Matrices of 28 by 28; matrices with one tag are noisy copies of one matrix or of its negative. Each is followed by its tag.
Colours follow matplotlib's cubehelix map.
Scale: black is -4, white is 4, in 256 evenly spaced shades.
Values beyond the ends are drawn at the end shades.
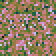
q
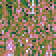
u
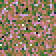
q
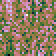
u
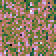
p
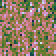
p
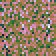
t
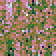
u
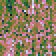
u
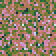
q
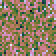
p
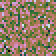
t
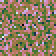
q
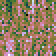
u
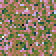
q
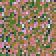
t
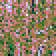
u
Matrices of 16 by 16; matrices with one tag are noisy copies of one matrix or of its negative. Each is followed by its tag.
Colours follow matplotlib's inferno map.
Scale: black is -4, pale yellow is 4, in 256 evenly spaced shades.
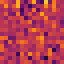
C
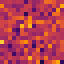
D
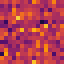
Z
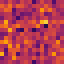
Z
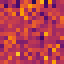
C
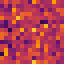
Z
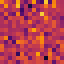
C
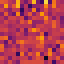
C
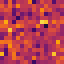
Z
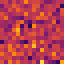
D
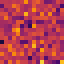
D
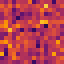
Z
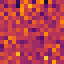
C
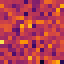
D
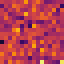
D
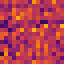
Z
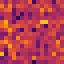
Z
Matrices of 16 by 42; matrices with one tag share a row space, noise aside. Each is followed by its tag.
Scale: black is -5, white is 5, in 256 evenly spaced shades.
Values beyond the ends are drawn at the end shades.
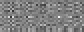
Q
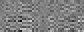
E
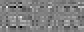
E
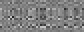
Q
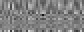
Q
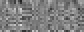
E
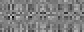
Q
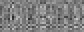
Q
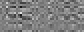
E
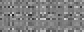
Q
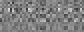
Q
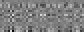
Q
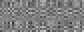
Q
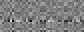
Q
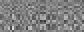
Q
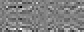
E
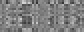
E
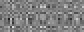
Q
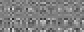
Q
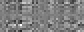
E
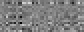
E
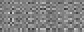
Q
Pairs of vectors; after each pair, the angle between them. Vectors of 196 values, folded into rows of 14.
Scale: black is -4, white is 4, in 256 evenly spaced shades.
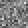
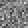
nearly parallel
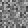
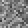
orthogonal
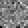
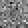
partly aligned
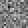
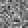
partly aligned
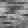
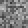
partly aligned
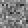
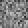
partly opposed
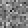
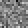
partly opposed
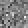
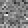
partly aligned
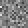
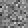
nearly opposite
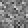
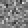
partly aligned
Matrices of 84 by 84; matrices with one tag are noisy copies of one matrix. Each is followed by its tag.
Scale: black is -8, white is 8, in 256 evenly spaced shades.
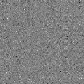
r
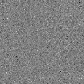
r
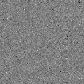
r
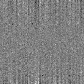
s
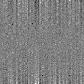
s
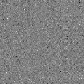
r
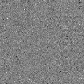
r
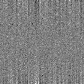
s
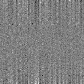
s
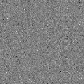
r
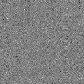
r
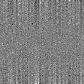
s
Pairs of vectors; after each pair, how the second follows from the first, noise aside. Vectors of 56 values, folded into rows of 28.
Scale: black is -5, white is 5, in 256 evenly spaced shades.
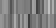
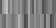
wrapped around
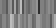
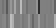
partly zeroed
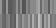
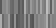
wrapped around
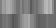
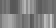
wrapped around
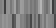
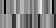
scaled up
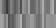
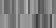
wrapped around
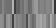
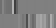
partly zeroed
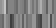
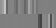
partly zeroed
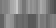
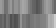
wrapped around
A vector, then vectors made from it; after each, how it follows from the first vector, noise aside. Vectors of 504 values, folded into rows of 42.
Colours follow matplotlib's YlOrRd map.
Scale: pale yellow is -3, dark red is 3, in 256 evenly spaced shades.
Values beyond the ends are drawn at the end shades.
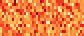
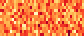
reversed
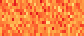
shrunk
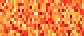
reversed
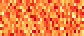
wrapped around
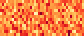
reversed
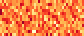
wrapped around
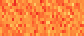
shrunk
